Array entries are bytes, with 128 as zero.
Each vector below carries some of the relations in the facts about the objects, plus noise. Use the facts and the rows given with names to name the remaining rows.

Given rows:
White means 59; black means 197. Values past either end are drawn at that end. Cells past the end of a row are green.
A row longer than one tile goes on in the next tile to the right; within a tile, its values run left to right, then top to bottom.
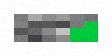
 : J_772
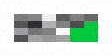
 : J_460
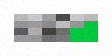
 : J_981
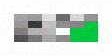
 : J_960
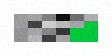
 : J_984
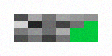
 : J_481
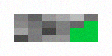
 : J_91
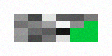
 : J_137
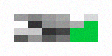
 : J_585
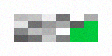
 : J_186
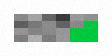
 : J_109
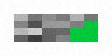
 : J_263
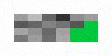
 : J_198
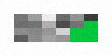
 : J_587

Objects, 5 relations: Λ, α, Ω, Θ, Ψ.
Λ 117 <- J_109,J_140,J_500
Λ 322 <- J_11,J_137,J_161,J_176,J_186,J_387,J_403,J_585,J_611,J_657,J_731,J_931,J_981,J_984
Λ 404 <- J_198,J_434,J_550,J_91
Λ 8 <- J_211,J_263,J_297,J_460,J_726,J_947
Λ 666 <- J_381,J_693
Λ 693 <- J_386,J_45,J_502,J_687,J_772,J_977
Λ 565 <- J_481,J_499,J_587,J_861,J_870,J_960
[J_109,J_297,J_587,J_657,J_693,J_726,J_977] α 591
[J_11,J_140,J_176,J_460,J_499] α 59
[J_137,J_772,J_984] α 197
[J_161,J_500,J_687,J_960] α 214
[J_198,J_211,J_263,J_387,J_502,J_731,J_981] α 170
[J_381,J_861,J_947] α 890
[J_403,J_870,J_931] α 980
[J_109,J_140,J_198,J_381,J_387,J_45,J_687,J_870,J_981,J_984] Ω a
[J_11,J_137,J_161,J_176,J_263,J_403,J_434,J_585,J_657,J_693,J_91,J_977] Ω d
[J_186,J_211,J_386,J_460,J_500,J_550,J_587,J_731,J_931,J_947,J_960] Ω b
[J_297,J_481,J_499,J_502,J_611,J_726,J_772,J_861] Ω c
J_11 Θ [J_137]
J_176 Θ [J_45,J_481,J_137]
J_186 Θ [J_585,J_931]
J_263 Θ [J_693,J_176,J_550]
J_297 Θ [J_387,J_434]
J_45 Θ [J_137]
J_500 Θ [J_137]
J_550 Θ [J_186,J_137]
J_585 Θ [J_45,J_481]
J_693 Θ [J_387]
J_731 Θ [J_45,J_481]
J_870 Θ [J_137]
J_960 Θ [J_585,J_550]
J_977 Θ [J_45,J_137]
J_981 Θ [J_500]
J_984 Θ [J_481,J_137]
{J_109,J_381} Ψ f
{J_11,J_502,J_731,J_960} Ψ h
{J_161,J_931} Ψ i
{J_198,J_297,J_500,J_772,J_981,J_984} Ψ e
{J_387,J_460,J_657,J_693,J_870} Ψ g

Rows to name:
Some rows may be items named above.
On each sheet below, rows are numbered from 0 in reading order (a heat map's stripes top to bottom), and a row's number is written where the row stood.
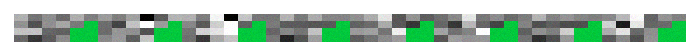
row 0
J_263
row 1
J_870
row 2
J_550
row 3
J_502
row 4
J_211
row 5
J_460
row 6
J_502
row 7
J_731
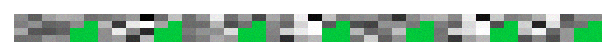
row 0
J_657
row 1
J_45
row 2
J_587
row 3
J_550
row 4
J_140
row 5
J_550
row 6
J_731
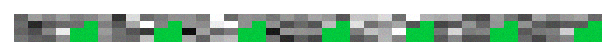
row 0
J_499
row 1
J_11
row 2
J_500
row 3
J_297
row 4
J_186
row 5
J_387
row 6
J_611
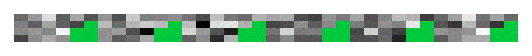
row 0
J_386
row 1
J_977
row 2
J_176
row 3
J_387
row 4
J_693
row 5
J_947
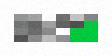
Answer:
J_931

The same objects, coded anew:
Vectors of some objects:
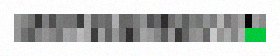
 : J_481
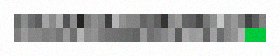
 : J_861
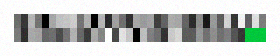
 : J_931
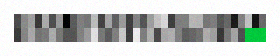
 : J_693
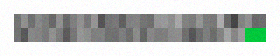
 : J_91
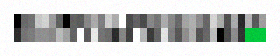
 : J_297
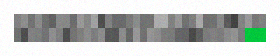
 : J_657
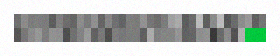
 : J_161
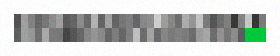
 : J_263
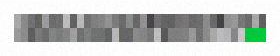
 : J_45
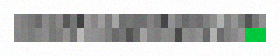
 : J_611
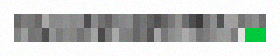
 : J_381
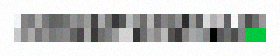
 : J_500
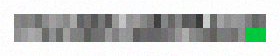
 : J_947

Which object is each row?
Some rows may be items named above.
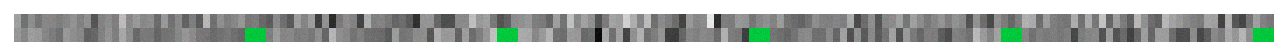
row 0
J_386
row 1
J_861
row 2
J_731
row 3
J_176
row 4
J_977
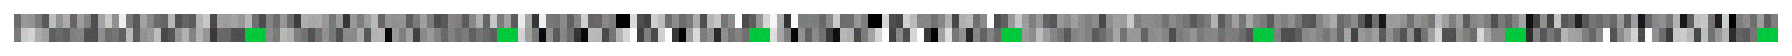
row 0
J_960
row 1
J_186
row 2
J_981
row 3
J_981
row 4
J_550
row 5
J_137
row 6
J_387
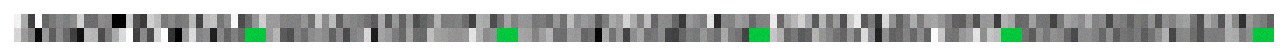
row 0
J_981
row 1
J_984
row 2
J_731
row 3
J_870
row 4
J_585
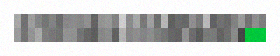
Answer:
J_587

